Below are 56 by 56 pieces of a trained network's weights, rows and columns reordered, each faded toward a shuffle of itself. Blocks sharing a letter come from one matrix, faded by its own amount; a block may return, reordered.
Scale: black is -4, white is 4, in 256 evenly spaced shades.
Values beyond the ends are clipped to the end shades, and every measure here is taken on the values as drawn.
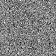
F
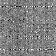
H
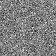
F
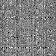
H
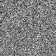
F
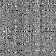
H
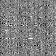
H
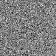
F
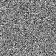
F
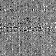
H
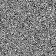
F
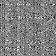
H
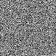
F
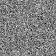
F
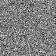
F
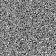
F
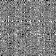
H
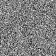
F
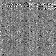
H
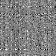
H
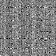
H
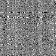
H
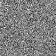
F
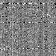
H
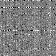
H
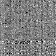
H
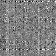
H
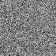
F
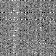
H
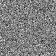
F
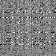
H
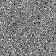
F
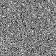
F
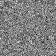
F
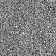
F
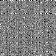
H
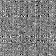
H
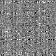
H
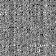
H
